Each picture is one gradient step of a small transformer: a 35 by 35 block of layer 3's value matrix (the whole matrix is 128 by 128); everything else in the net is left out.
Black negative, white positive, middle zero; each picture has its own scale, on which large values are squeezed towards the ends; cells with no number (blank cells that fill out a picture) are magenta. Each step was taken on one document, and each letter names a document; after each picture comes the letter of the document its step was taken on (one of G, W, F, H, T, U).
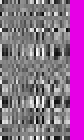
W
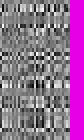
W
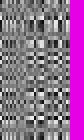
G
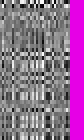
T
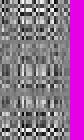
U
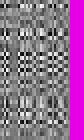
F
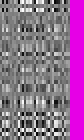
U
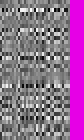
W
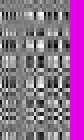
G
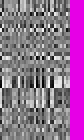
W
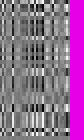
T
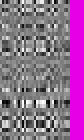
U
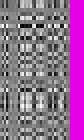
F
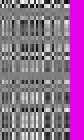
T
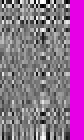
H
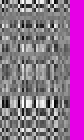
U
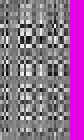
F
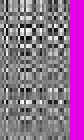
F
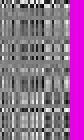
T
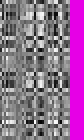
G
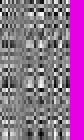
G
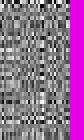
H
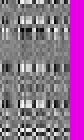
U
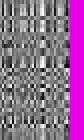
H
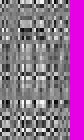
U
